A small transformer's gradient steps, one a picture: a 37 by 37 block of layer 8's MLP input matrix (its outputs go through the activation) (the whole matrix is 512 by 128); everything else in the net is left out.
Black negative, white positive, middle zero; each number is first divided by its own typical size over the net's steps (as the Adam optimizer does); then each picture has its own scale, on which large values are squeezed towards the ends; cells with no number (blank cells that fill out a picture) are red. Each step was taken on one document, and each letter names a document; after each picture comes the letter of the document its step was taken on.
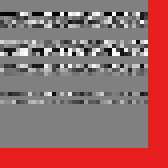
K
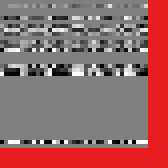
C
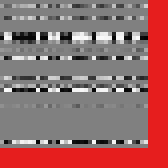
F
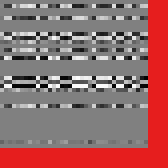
F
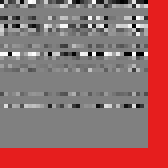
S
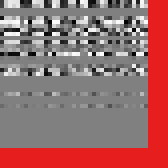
C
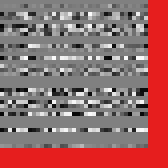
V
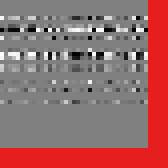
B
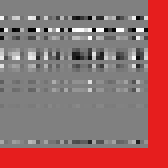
B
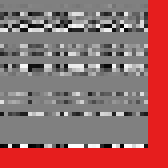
K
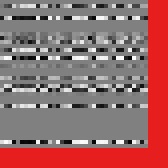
F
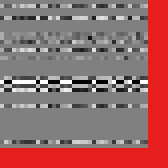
F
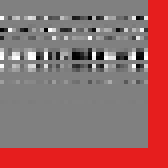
B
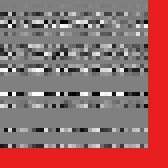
K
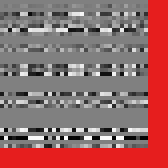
K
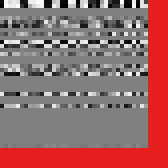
C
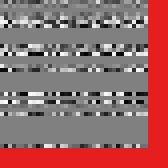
K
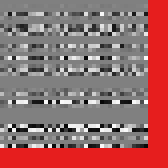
V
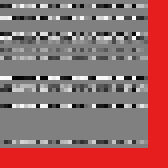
F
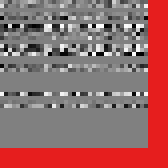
S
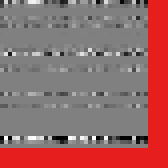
S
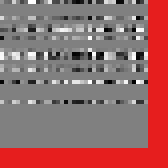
B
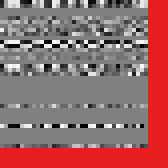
C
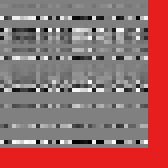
B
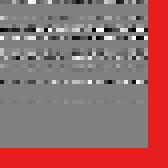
B
